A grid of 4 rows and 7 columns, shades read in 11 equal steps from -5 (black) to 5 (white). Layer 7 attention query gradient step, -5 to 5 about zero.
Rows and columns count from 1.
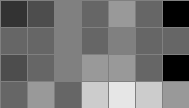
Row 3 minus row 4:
-1 -2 1 -2 -3 -4 -6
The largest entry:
4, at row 4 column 5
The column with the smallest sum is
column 7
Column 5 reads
1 0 1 4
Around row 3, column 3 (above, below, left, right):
0 -1 -1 1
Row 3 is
-2 -1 0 1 1 -1 -5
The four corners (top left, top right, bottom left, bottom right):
-3 -5 -1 1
